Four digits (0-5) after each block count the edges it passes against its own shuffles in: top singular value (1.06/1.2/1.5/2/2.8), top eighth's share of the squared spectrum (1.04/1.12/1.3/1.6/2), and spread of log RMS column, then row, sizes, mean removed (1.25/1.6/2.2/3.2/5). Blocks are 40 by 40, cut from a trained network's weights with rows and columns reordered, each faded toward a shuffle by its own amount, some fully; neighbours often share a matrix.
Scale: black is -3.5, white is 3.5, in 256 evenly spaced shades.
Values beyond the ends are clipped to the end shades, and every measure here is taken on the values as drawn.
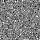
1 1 0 0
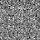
2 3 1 1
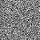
2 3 1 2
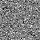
1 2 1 0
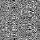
3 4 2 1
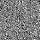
2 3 2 1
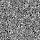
0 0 0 0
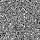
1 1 0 0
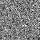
0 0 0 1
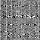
3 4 0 3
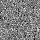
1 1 0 0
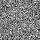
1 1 0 0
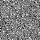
2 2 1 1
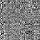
3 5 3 2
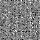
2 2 0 1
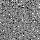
0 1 0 1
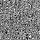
0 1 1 0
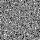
0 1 0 0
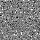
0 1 0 0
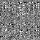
2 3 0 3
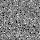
0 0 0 0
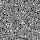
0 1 0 0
